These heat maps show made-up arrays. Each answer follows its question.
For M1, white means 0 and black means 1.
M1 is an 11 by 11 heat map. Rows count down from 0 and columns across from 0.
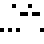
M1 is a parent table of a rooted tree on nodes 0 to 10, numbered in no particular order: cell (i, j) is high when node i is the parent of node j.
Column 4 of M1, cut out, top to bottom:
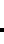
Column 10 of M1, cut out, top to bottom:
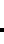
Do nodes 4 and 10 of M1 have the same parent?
yes
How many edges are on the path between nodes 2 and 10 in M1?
2
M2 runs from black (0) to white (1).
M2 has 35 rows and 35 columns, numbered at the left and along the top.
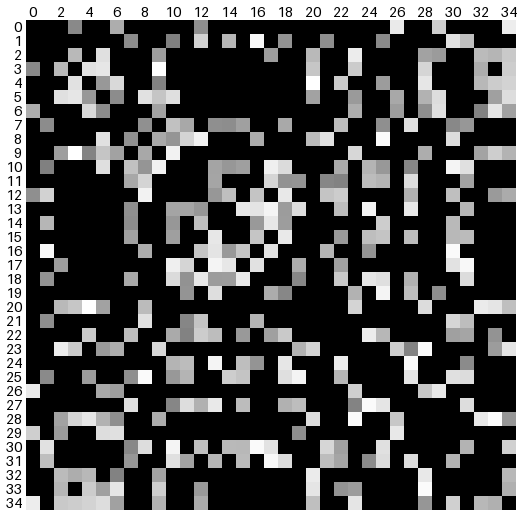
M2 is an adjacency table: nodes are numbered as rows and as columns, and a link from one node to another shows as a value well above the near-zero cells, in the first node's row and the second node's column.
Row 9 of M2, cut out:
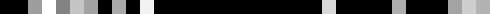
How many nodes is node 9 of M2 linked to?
12
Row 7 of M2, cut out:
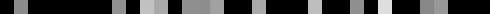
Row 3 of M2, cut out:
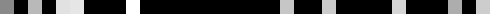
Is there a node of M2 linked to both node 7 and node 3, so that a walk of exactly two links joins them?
no
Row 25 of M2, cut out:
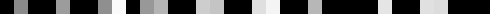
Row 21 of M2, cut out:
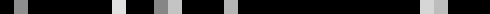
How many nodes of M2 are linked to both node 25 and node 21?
5
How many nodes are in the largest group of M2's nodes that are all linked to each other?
7
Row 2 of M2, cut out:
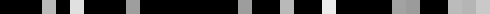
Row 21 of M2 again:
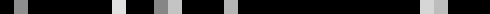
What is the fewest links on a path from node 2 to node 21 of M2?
3
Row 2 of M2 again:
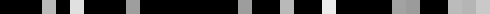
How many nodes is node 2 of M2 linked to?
11
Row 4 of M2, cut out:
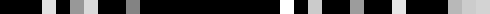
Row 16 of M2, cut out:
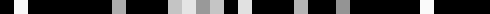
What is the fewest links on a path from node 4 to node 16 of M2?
3
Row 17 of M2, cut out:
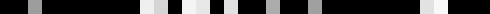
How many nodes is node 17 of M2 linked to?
10
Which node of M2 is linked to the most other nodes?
node 10
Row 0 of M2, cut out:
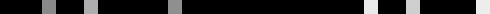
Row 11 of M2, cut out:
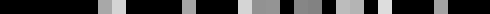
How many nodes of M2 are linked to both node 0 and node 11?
0
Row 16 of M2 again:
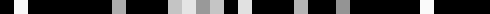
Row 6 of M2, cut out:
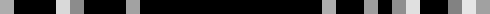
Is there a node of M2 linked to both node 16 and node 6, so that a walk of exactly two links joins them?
no
